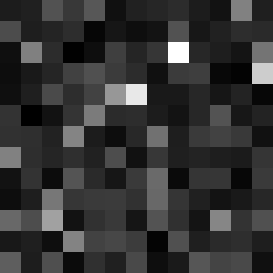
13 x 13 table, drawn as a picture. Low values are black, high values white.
Seam: none. Average level on the scale: 20%. Mirror symmetry: none. Slope: none. Stripes: none. Roughest part: bottom left. Histogram: skewed, a long tail of high values.
